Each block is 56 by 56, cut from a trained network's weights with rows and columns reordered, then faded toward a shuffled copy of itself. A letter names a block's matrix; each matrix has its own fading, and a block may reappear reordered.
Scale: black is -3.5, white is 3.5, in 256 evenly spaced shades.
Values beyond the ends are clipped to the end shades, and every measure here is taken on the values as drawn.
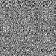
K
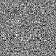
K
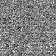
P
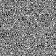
K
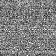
P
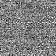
P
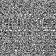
P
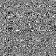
K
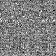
P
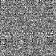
P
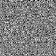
K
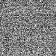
P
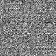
P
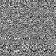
K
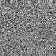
K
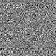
K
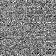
P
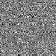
K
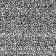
P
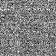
P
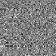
K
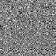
K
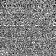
P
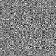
K
